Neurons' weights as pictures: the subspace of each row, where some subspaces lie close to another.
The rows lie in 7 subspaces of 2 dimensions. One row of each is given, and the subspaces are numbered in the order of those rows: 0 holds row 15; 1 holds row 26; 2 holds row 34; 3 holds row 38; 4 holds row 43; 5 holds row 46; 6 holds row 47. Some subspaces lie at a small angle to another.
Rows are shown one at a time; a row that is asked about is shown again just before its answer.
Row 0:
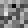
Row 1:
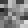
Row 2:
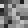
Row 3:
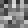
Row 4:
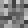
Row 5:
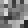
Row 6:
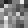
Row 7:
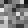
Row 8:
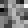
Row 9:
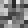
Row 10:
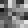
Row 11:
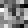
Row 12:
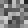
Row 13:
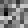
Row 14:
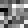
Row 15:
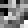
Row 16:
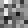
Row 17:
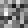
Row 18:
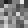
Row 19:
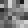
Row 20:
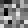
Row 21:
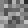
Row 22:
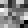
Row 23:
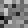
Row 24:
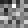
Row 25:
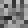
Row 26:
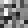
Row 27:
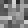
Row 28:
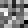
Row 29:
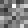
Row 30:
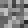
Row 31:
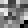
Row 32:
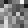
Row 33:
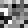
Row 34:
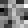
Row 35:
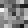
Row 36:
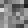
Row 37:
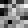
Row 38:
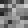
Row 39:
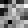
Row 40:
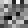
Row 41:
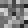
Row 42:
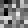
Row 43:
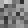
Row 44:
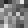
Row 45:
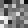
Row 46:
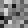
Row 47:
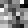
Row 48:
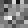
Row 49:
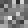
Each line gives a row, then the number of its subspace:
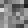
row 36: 5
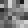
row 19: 0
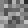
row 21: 6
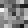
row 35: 6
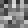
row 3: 2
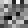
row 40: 3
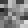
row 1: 0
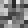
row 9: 2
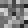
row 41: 6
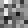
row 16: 1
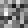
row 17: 1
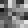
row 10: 0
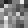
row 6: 4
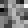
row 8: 2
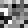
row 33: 5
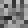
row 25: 2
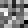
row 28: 6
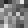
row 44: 4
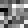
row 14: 5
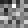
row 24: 4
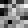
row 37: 3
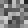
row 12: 6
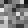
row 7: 5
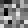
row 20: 1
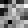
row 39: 3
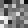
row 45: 5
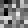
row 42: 1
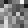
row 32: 4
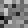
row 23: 5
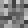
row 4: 2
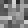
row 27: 2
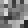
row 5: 0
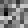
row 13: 1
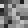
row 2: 3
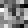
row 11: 6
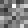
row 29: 4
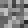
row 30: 6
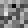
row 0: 1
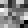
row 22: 0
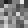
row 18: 4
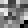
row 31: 0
